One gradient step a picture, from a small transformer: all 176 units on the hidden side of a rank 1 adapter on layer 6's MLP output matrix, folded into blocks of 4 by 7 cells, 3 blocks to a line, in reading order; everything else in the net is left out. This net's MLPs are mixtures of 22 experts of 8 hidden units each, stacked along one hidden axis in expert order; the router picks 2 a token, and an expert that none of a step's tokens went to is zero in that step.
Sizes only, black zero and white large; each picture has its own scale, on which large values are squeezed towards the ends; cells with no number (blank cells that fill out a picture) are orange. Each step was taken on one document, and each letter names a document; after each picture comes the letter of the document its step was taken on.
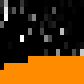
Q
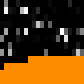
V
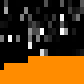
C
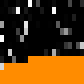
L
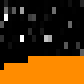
Q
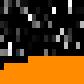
V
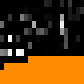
C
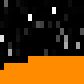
V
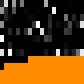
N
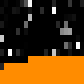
L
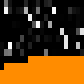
V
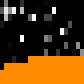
Q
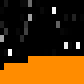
L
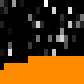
N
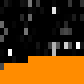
L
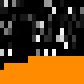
N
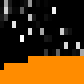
Q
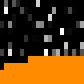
N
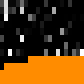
Q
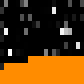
L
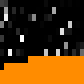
Q
